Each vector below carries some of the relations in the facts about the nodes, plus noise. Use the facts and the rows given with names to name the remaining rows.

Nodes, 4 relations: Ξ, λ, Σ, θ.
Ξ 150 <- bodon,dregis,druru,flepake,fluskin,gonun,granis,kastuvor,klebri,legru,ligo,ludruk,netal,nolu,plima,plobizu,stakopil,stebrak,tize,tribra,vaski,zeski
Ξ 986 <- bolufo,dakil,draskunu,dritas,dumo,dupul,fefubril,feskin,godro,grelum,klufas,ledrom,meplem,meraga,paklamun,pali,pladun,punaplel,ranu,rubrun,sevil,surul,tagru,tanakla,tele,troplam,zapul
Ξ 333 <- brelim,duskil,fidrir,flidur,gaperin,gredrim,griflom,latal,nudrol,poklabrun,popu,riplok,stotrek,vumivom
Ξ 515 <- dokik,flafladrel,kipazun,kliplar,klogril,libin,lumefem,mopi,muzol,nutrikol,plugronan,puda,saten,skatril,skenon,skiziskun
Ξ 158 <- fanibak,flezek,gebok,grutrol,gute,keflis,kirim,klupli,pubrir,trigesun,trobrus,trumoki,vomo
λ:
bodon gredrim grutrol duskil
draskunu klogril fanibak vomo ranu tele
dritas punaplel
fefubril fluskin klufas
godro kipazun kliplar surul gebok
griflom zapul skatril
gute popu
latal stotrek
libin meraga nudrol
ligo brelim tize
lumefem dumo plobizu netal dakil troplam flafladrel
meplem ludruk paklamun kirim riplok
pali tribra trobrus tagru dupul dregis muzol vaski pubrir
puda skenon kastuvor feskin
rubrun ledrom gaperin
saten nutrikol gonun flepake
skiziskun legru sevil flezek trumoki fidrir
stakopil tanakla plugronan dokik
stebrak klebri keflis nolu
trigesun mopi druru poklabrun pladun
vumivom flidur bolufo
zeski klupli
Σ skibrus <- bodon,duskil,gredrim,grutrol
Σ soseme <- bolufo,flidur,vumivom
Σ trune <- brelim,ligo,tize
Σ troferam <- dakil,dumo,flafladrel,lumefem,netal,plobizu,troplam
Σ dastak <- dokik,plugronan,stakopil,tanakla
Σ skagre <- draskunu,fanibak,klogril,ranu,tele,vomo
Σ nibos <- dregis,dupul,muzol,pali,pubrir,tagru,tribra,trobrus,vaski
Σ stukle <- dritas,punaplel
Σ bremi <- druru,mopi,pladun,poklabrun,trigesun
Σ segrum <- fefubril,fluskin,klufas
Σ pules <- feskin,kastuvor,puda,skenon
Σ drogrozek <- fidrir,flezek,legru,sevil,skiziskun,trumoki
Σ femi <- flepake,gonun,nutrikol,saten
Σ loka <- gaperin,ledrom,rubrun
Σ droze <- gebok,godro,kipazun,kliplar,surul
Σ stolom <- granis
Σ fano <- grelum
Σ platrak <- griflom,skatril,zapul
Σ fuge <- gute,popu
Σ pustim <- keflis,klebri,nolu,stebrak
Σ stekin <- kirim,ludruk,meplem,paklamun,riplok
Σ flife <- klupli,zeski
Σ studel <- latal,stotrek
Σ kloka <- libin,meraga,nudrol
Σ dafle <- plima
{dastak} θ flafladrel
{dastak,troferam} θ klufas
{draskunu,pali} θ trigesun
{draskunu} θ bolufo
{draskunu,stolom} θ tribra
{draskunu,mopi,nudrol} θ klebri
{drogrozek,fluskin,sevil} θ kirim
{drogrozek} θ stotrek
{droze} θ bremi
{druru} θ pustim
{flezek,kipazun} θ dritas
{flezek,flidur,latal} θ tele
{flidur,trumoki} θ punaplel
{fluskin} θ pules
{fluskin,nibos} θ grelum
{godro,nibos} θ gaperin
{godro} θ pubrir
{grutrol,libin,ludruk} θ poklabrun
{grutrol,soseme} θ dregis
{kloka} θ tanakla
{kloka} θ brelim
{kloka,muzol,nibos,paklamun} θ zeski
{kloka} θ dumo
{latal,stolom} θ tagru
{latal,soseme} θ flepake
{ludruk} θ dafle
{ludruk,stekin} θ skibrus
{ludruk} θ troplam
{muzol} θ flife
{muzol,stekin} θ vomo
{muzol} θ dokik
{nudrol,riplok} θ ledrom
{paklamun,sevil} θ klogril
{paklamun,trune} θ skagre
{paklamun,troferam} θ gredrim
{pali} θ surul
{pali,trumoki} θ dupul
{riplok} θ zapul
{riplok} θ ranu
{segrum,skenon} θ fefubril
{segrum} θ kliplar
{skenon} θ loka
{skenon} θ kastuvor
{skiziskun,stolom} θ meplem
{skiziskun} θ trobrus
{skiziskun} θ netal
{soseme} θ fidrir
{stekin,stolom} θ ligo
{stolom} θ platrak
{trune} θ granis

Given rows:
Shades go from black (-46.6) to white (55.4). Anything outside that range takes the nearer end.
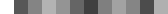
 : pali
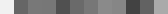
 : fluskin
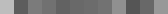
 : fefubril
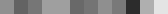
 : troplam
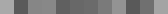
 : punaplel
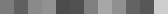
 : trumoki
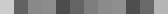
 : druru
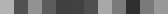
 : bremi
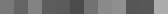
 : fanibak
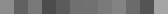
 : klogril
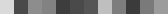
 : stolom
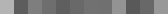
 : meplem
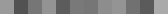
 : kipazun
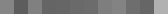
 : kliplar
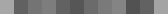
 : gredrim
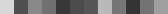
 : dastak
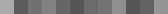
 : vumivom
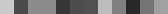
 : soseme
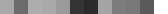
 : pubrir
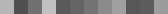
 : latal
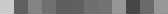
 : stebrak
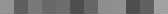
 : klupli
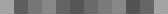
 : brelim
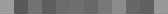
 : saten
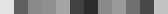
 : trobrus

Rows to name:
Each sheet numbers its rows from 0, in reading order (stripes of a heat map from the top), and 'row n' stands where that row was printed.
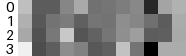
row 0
dumo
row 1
skenon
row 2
flidur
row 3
troferam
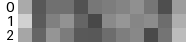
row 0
skiziskun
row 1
nudrol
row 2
nolu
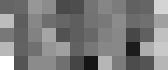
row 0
fidrir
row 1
ledrom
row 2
poklabrun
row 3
netal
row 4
nibos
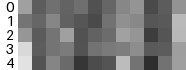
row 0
gute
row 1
vomo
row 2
grutrol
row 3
godro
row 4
kloka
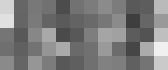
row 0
paklamun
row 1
zeski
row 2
flezek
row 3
flafladrel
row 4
pladun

